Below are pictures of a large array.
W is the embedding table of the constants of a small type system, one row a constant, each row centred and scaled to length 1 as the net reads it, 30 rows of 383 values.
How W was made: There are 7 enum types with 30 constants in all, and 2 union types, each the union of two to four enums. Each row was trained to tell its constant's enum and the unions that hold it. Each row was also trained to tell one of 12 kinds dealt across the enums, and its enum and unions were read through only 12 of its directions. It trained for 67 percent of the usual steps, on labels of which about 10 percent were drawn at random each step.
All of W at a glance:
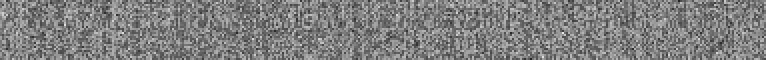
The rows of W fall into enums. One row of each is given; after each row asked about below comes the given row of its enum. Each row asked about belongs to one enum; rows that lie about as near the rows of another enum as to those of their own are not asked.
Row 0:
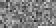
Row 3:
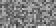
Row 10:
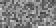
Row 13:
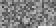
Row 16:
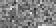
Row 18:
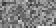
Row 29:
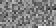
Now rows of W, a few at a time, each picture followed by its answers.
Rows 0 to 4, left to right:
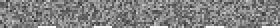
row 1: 3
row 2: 16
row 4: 0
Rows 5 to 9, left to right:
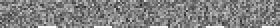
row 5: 13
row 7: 3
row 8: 3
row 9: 0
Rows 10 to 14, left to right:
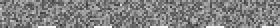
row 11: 13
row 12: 13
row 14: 29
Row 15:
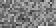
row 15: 18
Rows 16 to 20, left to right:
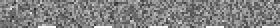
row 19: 16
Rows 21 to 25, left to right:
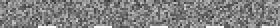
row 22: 18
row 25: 3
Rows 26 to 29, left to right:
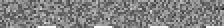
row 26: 16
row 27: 13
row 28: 29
